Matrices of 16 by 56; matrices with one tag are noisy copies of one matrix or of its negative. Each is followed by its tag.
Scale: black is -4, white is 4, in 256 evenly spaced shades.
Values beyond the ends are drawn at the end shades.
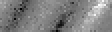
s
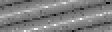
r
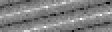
r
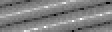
r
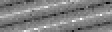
r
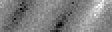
s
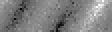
s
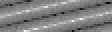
r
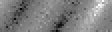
s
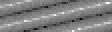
r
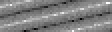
r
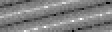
r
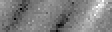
s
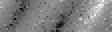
s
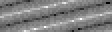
r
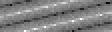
r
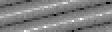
r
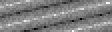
r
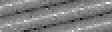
r
